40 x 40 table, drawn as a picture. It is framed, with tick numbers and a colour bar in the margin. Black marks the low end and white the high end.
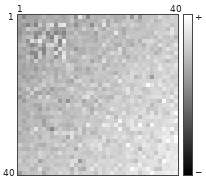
The top left is the ninth with the lowest average. Values change most from cell to cell in the top left. Overall the values sit about 80% of the way up the scale. An odd patch, rougher than its surroundings, sits in the top left. There is an overall slope up to the bottom right. The bottom right is the ninth with the highest average.
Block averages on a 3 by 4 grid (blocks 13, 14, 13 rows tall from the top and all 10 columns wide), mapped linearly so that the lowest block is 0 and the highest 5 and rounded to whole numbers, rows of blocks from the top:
0 1 2 3 / 1 2 3 4 / 2 3 4 5
